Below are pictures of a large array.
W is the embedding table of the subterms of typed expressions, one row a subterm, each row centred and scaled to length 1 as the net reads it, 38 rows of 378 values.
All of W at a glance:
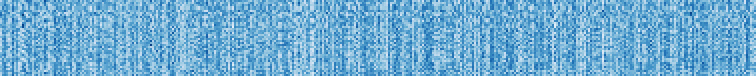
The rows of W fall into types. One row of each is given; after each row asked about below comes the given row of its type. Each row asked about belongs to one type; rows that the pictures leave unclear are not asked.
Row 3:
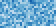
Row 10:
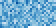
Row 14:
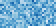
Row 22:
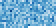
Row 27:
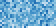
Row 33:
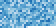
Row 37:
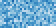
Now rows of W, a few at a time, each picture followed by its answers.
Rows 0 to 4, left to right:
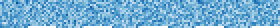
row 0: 10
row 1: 22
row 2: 33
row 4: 3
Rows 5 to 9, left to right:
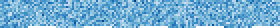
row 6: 33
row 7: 27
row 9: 10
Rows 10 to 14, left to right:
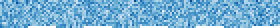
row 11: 14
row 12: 14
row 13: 27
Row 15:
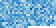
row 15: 3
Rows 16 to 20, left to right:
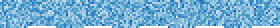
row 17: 14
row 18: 22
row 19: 27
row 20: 14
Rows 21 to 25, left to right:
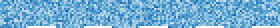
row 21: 37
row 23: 33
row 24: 10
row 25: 22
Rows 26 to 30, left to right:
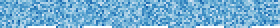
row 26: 22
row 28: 14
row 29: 3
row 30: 3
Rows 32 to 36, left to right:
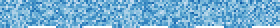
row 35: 37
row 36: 10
